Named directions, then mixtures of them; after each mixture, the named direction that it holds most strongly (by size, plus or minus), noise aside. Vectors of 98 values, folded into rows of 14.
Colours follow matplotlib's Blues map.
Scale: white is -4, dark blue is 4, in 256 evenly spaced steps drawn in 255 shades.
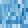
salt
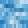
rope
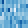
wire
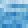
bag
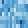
wire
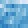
bag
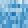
bag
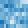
rope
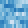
rope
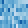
wire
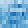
bag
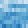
bag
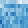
bag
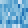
salt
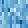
wire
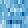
salt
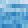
bag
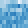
bag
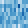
salt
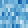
salt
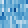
wire
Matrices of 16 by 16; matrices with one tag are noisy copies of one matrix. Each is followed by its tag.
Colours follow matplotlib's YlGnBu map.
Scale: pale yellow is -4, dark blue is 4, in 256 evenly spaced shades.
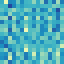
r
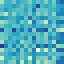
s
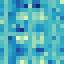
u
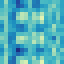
u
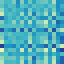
s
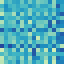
s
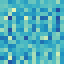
r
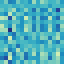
r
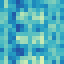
u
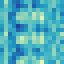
u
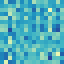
r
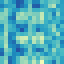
u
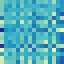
s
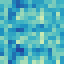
u
